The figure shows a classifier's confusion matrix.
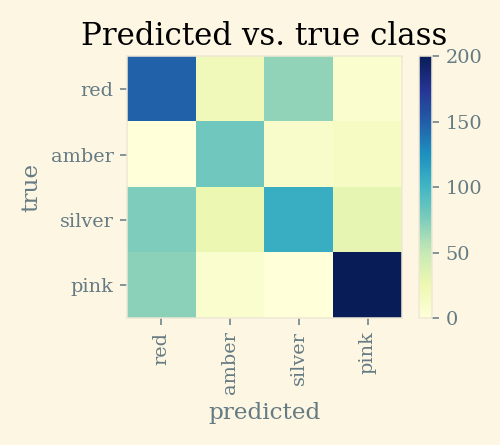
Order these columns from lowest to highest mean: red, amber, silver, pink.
amber, silver, pink, red
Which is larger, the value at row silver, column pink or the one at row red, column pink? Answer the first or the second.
the first
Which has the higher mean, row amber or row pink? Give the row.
pink
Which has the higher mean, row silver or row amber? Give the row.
silver
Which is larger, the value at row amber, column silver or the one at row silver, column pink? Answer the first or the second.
the second
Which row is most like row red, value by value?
silver
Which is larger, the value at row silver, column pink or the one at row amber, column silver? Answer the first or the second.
the first
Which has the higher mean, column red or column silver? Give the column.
red
